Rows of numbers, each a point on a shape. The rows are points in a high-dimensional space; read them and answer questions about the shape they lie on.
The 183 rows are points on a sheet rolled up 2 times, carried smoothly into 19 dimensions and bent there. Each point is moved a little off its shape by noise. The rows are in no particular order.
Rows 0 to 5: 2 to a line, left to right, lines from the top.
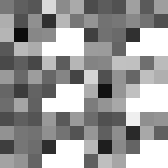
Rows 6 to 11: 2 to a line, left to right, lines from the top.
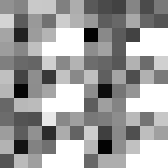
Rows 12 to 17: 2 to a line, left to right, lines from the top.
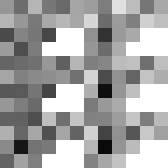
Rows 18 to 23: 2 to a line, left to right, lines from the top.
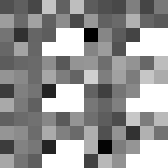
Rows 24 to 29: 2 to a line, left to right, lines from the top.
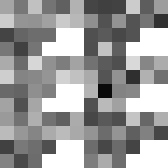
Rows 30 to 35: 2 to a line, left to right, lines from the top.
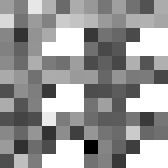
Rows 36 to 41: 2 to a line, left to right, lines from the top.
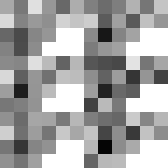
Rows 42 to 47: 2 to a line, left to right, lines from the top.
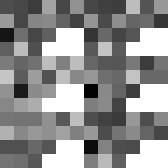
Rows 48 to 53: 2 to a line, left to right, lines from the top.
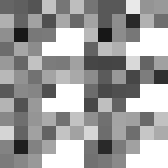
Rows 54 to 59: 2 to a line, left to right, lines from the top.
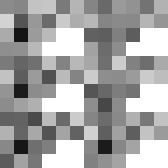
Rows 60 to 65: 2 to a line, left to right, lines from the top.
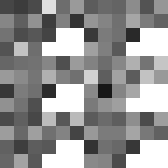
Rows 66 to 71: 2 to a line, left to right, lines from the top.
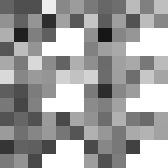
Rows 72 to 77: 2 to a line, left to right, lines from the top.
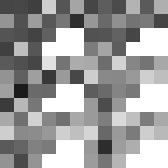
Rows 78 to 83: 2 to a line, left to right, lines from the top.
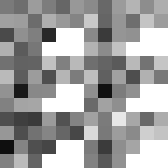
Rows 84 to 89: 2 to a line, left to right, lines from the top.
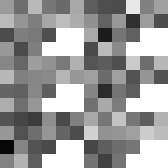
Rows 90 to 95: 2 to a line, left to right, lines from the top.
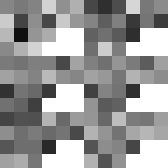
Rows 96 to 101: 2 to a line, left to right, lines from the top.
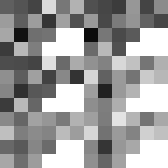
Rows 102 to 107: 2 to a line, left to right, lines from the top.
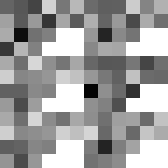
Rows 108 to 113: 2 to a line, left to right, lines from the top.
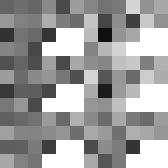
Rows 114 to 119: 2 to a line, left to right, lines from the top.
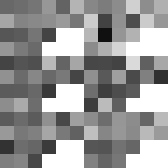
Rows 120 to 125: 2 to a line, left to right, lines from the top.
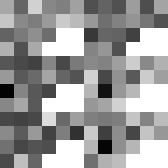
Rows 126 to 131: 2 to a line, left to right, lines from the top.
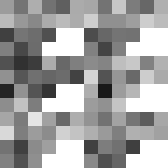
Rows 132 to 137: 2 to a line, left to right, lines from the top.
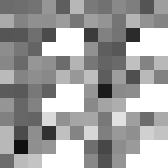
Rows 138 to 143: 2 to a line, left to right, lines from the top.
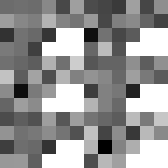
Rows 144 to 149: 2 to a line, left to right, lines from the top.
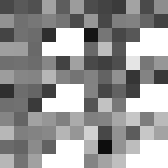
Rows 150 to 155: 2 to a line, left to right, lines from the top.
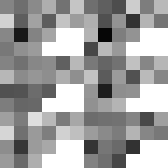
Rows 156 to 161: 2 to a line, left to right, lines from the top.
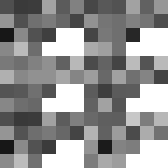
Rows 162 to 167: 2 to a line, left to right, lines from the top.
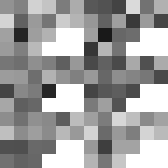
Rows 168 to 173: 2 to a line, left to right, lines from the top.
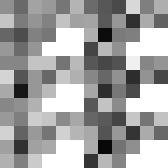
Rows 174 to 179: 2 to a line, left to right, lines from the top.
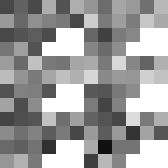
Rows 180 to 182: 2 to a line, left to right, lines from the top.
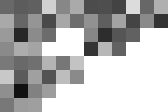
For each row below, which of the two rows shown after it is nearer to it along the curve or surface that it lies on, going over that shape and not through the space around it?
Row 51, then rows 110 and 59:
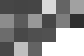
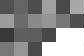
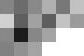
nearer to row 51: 110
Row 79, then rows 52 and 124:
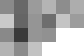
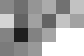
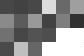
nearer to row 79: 52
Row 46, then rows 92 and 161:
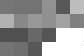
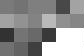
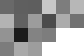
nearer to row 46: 161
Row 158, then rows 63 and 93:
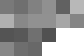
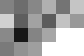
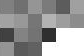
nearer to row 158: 63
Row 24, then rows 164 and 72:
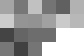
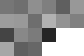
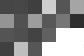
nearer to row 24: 164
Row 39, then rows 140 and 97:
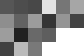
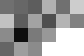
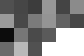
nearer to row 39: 97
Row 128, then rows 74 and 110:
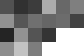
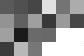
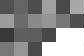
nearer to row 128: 74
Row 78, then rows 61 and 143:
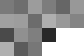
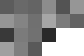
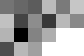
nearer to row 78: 61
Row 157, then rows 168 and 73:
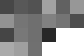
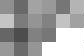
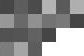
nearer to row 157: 73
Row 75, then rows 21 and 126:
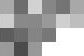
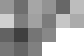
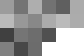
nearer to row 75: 126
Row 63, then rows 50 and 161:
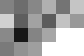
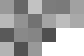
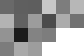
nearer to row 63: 161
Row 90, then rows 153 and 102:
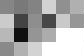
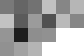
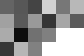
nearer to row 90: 102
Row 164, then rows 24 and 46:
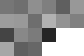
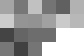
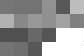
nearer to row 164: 24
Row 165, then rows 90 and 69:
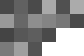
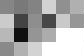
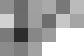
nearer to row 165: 69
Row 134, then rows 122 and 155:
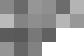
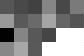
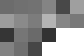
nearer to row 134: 155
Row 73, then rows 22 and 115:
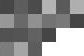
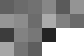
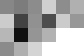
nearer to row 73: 22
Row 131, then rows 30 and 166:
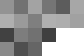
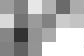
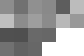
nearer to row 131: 30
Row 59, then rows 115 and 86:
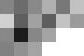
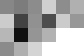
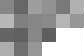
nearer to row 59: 86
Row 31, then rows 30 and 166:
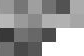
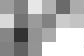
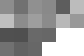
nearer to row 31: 30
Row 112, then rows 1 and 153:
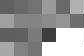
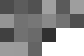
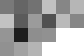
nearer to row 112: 153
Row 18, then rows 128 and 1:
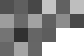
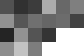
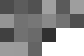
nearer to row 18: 1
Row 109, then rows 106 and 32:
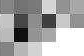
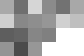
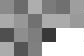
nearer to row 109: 106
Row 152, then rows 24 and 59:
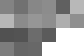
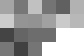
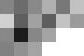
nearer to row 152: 59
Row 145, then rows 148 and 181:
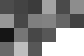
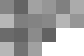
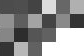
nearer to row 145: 181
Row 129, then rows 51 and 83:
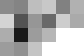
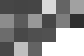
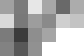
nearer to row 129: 83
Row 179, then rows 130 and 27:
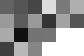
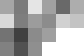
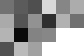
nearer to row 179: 27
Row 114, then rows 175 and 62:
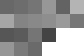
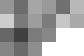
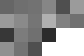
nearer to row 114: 175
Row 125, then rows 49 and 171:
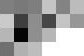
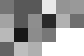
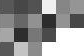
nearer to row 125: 49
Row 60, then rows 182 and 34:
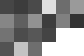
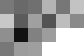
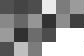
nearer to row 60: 34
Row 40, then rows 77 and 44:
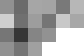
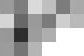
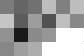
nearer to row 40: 44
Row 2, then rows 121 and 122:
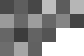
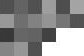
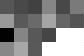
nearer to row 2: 121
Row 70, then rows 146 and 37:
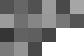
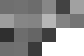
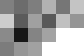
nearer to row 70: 146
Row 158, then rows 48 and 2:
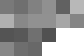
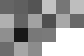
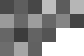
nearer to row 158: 48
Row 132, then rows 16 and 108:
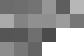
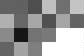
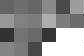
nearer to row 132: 16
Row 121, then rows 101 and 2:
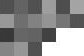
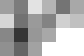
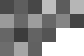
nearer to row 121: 2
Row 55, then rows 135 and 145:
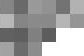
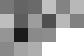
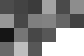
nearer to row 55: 135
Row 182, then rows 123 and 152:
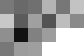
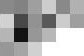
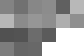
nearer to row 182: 152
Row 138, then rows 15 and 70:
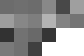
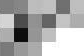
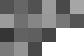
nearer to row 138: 70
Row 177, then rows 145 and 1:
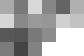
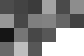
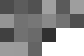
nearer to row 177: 1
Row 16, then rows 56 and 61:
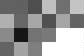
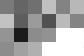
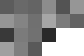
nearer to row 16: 56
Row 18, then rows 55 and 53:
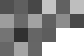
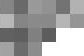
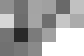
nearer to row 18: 53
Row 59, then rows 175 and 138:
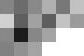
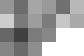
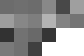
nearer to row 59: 175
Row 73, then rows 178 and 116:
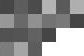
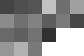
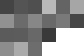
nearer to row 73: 116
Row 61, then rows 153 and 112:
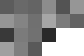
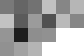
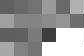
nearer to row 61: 153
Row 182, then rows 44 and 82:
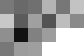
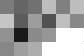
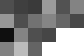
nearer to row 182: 44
